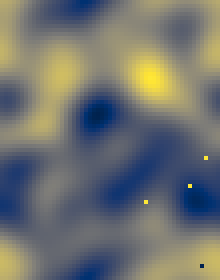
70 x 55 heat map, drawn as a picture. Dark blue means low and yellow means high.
The centre is the ninth with the lowest average. No single row or column stands out from its neighbours. Four lone cells stand out: three far higher and one far lower than their neighbours. The top right is the ninth with the highest average.
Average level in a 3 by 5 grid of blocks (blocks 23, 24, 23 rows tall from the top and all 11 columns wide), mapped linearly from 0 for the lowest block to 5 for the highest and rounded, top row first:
43354 | 22012 | 21132
